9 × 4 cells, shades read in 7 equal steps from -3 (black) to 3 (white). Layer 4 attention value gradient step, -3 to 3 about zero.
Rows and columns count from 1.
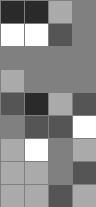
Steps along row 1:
same up down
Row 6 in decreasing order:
3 0 -1 -1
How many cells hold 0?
12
